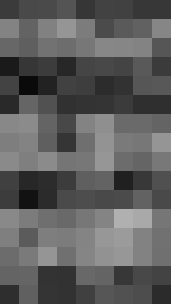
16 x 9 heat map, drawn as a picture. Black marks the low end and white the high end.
Grain: streaks across. Ninth with the lowest average: top left. Stripes: horizontal, repeating 3 times.
